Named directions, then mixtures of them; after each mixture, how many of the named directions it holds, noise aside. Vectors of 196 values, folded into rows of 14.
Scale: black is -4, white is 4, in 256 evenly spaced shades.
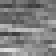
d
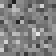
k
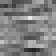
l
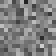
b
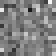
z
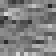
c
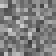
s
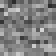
three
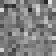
one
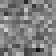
three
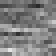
one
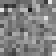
two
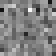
one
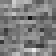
one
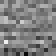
three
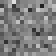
two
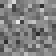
one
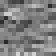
one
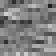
one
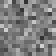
one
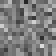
one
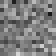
two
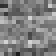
three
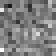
three
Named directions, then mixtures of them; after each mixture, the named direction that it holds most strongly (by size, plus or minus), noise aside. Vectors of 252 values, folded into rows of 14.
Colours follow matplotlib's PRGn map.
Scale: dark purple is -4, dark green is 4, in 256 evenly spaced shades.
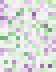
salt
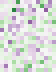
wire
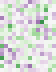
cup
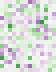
cup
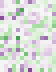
salt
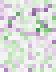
salt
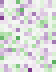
salt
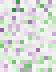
wire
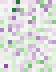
wire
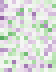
salt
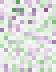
wire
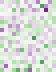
wire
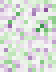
salt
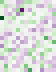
salt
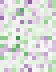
salt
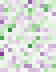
cup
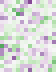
cup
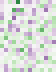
wire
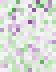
wire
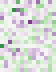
wire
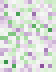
salt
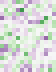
cup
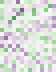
salt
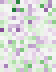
wire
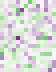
cup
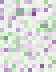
salt
